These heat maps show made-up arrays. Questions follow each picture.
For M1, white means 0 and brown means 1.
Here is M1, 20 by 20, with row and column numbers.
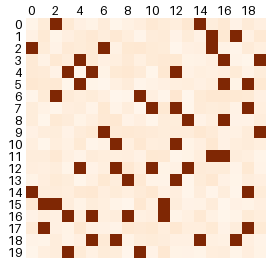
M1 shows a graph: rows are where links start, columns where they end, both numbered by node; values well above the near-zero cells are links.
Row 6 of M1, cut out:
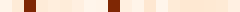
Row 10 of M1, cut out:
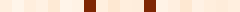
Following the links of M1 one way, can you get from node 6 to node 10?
yes
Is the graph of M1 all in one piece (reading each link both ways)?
yes
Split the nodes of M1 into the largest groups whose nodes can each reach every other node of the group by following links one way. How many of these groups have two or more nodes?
1
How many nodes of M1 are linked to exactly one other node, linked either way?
0
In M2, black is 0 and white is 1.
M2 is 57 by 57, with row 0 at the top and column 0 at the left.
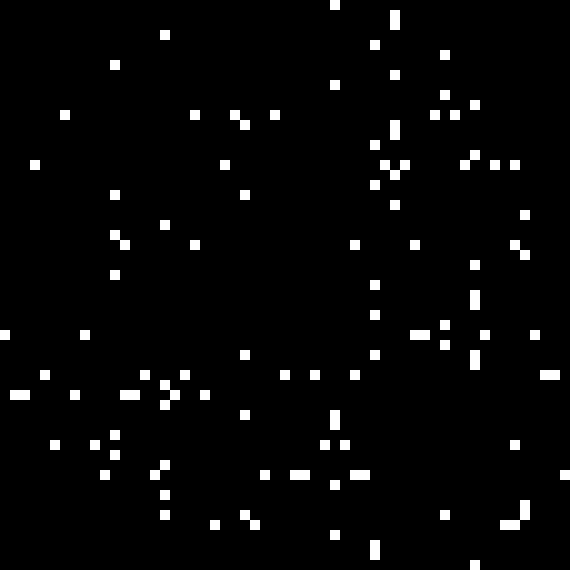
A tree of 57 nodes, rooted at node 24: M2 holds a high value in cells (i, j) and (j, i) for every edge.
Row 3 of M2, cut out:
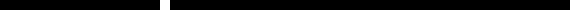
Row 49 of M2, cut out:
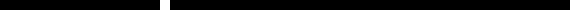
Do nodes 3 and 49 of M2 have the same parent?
yes
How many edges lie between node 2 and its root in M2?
3
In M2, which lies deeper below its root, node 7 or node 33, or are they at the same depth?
node 7
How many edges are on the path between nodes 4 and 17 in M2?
6
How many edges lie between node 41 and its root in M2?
1
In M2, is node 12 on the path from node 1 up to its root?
yes
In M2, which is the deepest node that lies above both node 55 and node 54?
37
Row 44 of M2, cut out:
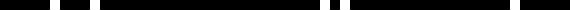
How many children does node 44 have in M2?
4
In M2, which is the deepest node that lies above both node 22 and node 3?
16
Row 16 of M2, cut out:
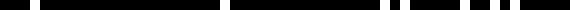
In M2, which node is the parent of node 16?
51
